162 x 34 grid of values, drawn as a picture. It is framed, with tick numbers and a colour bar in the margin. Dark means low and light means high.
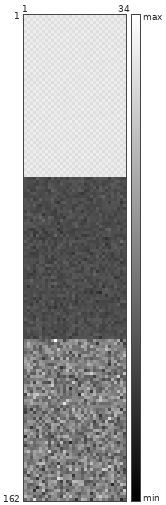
It is made of 3 by 1 panels. Panel 1,1: very high, checkered, faint in contrast. Panel 2,1: low, fine-grained, faint in contrast. Panel 3,1: middling, fine-grained, strong in contrast.
